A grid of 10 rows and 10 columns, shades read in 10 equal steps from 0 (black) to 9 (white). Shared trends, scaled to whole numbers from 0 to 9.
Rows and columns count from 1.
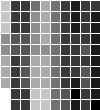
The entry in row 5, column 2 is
3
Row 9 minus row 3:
2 0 0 2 1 0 1 -1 0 0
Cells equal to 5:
7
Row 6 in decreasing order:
6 6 6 4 3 2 2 2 2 1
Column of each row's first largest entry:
1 1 1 5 1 1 1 1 1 1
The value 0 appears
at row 9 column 8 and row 10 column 10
